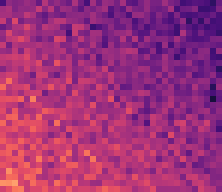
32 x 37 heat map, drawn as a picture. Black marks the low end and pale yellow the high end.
Odd rows or columns: none. Mirror symmetry: none. Ninth with the lowest average: top right. Slope: up to the bottom left.
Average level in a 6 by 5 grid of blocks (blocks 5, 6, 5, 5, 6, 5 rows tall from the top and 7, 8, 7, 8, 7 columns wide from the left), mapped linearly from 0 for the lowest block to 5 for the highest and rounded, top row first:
22110 / 32211 / 33221 / 43322 / 44332 / 54432
